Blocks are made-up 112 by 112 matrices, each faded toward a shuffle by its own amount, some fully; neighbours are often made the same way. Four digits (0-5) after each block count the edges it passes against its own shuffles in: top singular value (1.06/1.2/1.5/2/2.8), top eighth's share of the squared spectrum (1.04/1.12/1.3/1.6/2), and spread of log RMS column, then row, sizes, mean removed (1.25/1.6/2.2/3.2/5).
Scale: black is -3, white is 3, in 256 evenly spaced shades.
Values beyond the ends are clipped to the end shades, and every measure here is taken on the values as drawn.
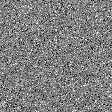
0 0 0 0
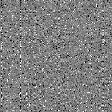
4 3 2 1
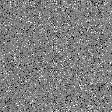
3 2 1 0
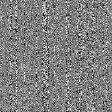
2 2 4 0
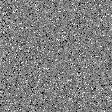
0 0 1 0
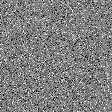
0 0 1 0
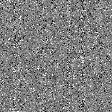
1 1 3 0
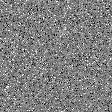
0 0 0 0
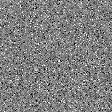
3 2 1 1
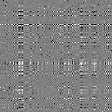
5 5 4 4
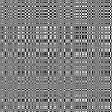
5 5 5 5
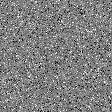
0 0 0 0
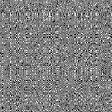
5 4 3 3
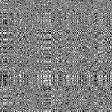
5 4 3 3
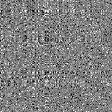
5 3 2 2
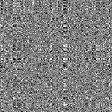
5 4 3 3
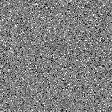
3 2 0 1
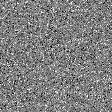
2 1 0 0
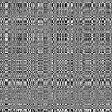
5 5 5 5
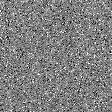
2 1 0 0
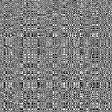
5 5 4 4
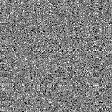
4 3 1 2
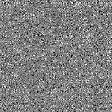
4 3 2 2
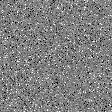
2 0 0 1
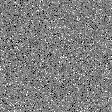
2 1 0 0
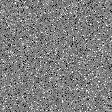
2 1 0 0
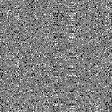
4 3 2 2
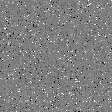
3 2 0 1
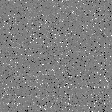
3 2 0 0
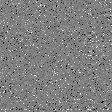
3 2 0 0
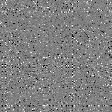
4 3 1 2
